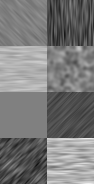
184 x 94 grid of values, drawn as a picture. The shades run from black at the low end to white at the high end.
It is made of 4 by 2 panels. Panel 1,1: middling, slanting down to the right, faint in contrast. Panel 1,2: low, streaked downward. Panel 2,1: high, streaked across, faint in contrast. Panel 2,2: middling, blotchy. Panel 3,1: middling, flat. Panel 3,2: low, slanting up to the right, faint in contrast. Panel 4,1: low, slanting up to the right. Panel 4,2: high, streaked across.
